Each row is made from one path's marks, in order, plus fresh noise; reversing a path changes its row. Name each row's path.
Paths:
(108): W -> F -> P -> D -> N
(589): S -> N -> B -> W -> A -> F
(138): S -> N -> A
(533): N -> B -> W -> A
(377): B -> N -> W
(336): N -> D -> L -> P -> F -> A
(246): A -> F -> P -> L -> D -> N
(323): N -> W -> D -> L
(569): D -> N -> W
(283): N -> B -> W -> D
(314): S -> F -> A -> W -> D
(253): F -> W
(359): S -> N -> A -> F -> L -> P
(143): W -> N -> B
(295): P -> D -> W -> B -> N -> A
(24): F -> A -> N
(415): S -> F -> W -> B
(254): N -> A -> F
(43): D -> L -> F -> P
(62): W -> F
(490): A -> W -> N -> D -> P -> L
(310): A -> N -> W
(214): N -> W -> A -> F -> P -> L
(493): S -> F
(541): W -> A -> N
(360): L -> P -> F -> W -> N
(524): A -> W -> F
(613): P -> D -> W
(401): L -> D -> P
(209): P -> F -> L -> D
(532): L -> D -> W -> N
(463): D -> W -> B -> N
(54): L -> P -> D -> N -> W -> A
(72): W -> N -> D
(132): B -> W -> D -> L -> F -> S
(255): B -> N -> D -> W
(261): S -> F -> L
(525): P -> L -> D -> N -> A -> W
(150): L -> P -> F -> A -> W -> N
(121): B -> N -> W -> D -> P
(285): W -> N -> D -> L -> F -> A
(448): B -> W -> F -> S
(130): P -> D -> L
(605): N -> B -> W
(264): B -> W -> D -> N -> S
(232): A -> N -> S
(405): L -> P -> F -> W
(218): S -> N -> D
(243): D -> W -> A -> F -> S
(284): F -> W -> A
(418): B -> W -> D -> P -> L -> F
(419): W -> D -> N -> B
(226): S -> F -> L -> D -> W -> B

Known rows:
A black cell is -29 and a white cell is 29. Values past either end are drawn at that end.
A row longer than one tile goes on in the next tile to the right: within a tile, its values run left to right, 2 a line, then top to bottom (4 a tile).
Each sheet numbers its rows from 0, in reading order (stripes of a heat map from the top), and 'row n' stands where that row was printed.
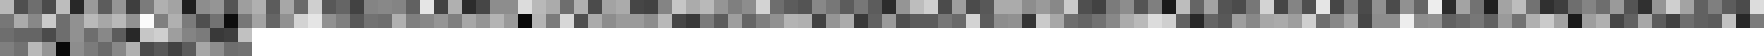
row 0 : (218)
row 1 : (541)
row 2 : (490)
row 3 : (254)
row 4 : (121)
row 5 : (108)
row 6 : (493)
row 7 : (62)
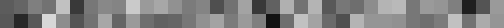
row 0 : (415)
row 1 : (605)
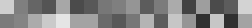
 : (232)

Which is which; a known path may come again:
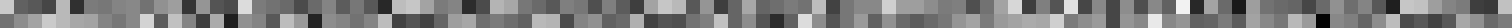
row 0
(264)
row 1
(524)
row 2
(589)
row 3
(415)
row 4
(108)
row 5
(62)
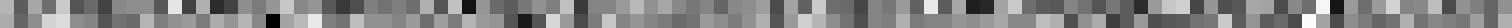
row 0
(541)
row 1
(54)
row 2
(226)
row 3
(150)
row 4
(254)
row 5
(419)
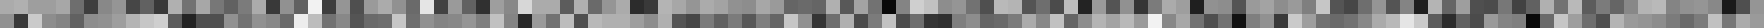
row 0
(401)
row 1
(463)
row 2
(130)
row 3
(418)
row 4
(218)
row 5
(121)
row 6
(605)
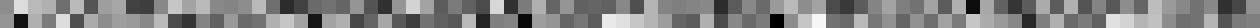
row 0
(490)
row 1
(493)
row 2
(613)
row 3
(533)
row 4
(255)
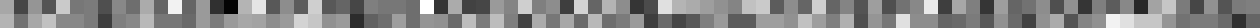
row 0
(360)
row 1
(24)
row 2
(261)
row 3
(246)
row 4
(314)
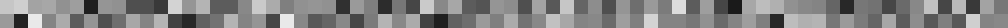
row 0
(359)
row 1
(43)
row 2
(532)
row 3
(336)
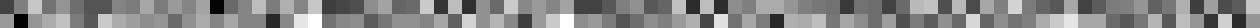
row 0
(525)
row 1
(295)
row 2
(138)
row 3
(285)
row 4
(232)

